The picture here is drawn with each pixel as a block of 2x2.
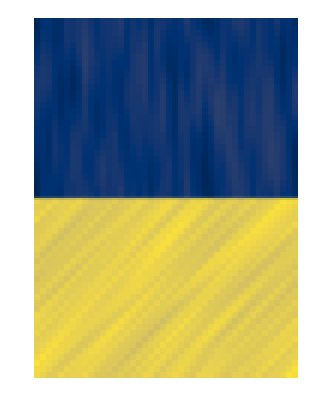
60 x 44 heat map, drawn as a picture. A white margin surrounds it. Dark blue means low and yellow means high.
It is made of 2 by 1 panels. Panel 1,1: very low, streaked downward, faint in contrast. Panel 2,1: very high, slanting up to the right, faint in contrast.
